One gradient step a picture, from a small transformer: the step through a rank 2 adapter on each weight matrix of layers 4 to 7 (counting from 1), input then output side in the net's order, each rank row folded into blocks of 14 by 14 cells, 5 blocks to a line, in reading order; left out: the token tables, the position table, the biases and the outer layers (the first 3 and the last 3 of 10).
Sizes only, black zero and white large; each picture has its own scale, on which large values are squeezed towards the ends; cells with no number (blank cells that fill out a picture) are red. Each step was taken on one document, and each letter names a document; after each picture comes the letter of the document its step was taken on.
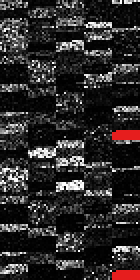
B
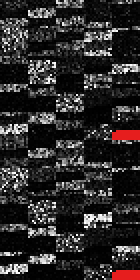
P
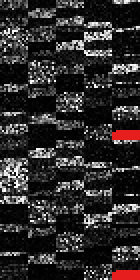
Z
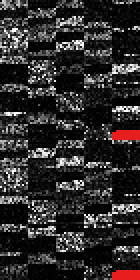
Z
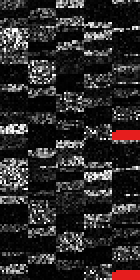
Z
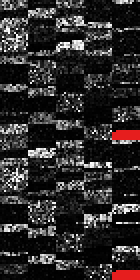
P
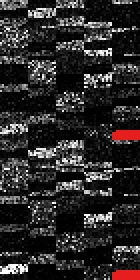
B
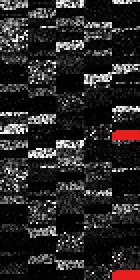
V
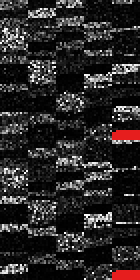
B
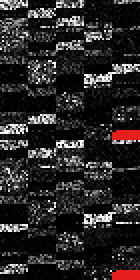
V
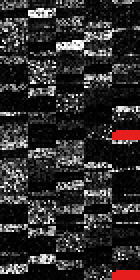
P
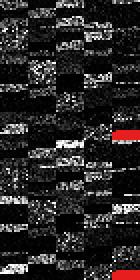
V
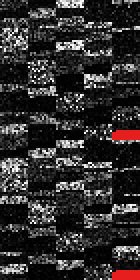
Z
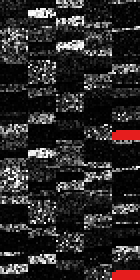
P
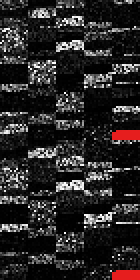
B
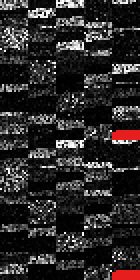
V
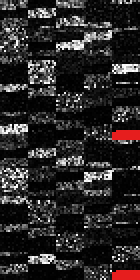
P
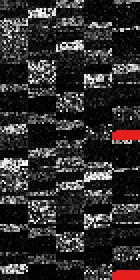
Z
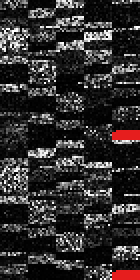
Z
